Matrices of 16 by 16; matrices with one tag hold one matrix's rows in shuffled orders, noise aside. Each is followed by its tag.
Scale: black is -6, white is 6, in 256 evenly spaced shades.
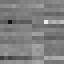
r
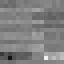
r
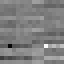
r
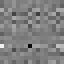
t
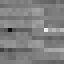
r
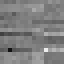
r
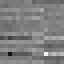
r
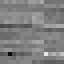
r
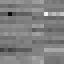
r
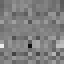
t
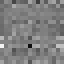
t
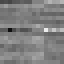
r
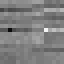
r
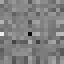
t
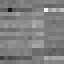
r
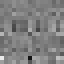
t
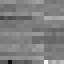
r
